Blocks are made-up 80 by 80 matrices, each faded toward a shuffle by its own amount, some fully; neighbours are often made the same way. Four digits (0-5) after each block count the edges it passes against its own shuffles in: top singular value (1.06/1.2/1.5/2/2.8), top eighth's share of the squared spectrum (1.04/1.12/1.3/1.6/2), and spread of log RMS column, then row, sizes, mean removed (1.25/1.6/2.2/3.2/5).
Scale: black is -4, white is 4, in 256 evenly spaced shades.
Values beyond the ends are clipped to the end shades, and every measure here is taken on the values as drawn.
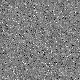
0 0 0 0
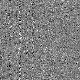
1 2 2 0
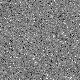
0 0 0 0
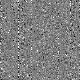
2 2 3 0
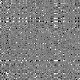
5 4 2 3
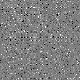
4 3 1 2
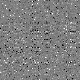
4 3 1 1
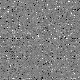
3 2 1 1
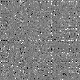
4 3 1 2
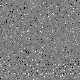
3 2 0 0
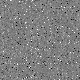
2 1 0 0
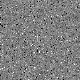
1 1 2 0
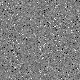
0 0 1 0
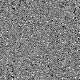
0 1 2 0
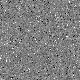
0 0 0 0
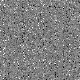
1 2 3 0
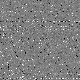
2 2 0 1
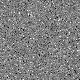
2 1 0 0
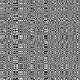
5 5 4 4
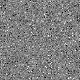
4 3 1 1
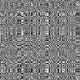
5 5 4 4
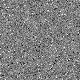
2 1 0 0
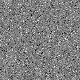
0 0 0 0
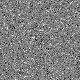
0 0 0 0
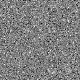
3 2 0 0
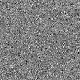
3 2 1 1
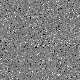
2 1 0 0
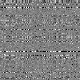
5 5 2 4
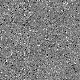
1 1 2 0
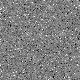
0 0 0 0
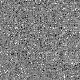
3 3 0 1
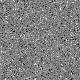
0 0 0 0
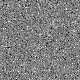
2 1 0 0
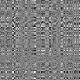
5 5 4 4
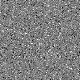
3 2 0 0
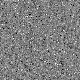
2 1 0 0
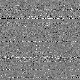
3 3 0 3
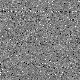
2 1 0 1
